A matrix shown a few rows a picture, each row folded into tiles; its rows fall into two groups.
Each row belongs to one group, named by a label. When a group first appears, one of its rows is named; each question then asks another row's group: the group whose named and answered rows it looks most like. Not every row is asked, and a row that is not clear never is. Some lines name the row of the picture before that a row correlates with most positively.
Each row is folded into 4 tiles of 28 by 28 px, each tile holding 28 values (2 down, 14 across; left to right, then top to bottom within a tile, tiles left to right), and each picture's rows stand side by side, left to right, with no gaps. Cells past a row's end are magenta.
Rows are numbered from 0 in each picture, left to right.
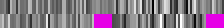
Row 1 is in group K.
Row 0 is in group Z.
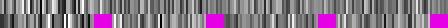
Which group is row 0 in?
K
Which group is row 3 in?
Z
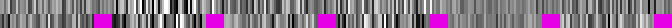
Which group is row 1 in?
K
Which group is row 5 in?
Z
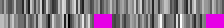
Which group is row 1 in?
K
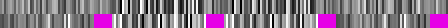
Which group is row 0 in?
K
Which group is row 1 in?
Z
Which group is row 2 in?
Z
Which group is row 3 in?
K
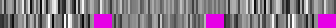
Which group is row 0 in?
K
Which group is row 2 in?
K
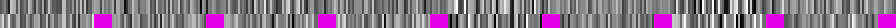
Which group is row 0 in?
Z
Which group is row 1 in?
Z
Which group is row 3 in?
Z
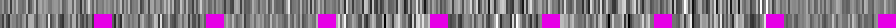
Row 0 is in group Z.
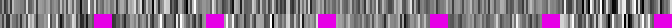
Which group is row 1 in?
K
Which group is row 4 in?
K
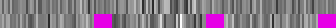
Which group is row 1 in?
K
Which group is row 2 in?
Z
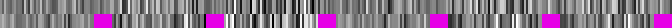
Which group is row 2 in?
Z
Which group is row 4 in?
K
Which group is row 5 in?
K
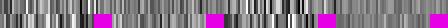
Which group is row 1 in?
Z
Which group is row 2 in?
K
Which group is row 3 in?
K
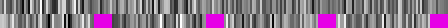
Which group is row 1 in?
K
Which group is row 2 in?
Z
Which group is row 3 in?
Z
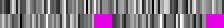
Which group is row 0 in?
Z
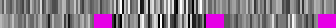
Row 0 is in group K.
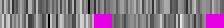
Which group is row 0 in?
Z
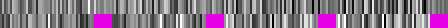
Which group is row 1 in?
K
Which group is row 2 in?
Z
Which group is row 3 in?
Z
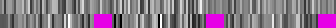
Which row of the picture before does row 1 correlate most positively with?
0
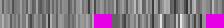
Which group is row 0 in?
Z
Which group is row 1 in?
K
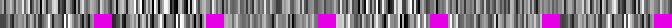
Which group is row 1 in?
K
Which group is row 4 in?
Z
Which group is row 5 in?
K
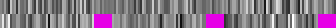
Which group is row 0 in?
Z
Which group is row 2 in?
K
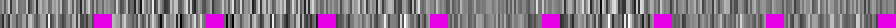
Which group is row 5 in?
K
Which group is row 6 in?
K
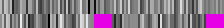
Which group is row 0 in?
Z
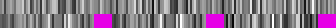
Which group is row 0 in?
K
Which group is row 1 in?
K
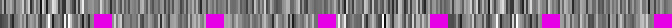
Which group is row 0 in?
K
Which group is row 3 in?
Z
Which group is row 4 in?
K
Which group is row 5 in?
Z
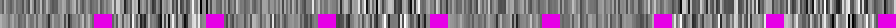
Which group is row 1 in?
Z
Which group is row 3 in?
K
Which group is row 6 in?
Z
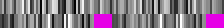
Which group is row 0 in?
K
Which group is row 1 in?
K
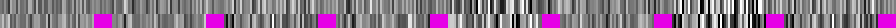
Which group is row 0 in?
Z
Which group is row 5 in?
Z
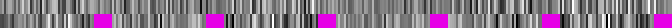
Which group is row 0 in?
K
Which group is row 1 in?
Z
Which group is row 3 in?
Z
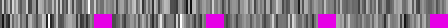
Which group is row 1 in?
K
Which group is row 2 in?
K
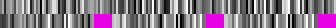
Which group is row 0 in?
K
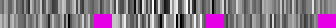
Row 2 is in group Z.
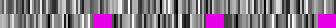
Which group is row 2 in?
K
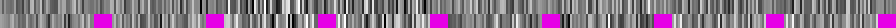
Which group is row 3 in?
Z
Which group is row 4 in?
K
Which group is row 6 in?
Z
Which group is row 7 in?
Z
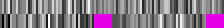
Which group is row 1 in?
K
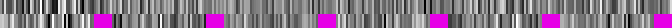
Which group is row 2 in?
Z
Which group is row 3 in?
Z
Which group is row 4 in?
K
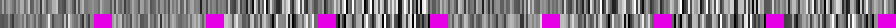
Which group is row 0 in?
K
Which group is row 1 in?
Z
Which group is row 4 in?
Z
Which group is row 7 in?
K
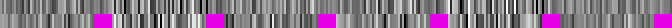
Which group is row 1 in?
Z
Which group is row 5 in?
K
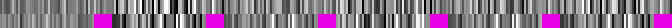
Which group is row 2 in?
K
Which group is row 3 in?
Z
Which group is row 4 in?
K
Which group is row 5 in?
K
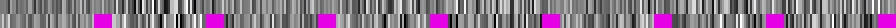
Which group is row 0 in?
Z
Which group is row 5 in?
Z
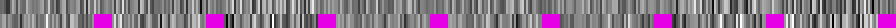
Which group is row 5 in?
K
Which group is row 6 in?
K
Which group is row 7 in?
Z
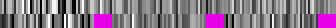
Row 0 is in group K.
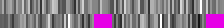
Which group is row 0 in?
K
